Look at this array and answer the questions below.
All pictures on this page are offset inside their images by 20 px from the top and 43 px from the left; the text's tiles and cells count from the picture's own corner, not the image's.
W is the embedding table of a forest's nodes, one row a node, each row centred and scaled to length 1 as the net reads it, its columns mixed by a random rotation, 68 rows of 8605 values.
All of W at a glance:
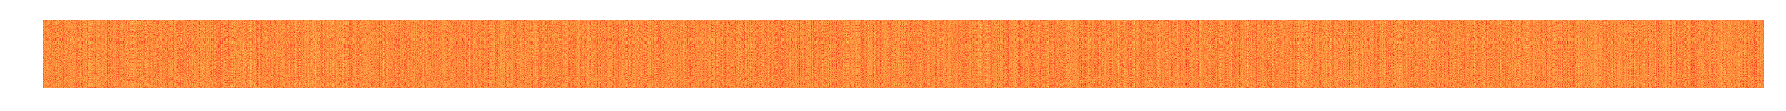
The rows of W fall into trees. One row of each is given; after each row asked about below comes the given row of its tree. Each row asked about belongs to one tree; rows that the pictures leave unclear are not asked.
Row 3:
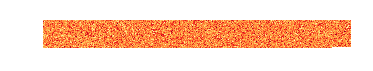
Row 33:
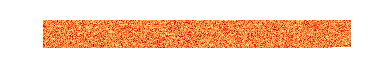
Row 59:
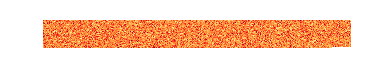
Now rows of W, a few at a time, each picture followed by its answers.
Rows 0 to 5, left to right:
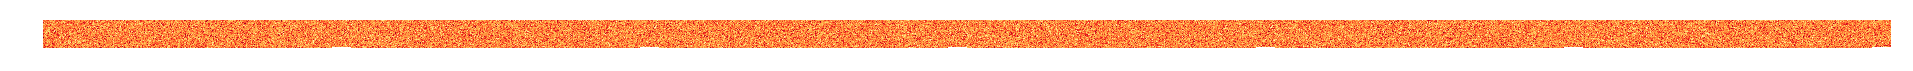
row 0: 59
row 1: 3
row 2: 3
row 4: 3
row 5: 33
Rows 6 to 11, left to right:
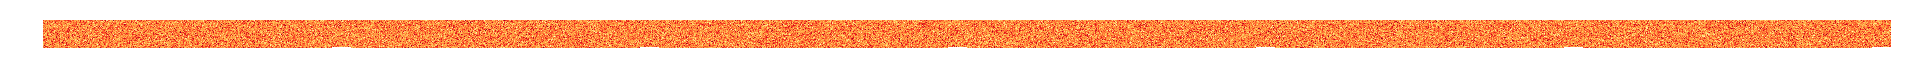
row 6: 59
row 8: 33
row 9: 3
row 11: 33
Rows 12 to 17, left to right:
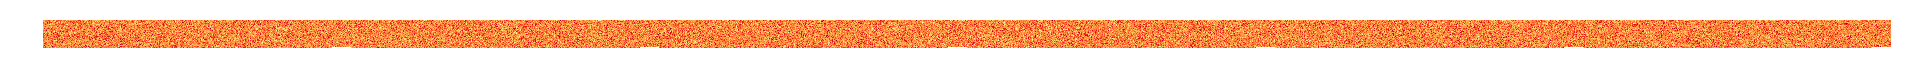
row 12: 59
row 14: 59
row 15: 3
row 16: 3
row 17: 33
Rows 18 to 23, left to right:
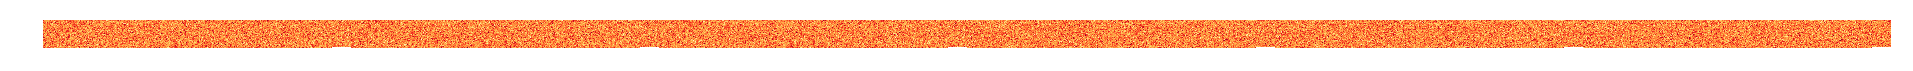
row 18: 59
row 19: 59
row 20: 59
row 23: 3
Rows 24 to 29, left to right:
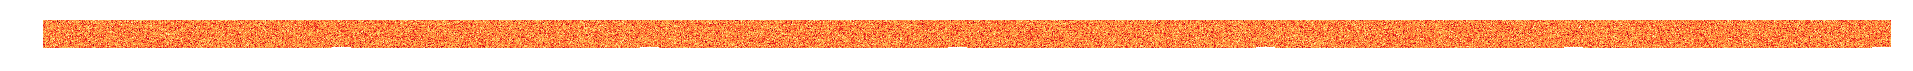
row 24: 33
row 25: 59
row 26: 33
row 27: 59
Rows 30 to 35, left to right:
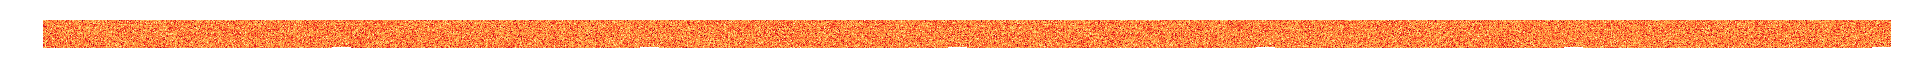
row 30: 33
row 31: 59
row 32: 3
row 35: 3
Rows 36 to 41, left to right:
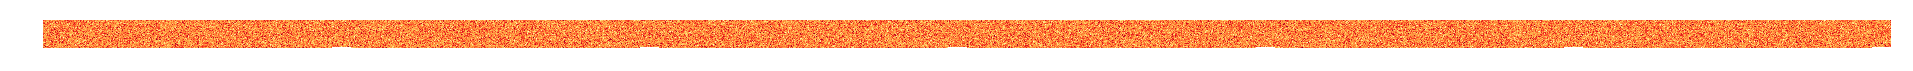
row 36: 59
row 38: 59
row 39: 33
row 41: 3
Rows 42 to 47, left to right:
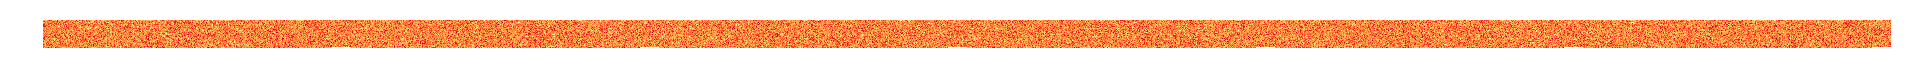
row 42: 33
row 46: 3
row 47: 33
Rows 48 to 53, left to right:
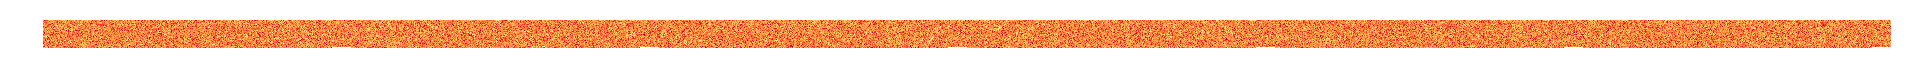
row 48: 3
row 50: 59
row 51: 3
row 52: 3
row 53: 59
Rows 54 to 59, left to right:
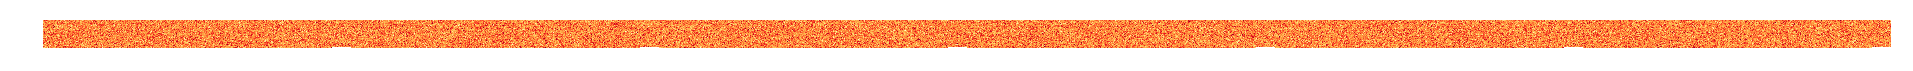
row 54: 3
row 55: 33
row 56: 3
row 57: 59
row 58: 3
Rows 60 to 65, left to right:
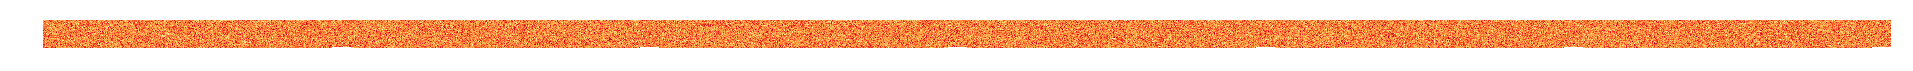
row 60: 33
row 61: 3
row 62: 33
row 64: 3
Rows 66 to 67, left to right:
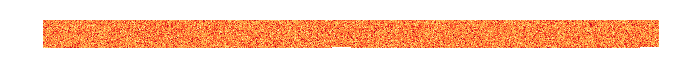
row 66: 3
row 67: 59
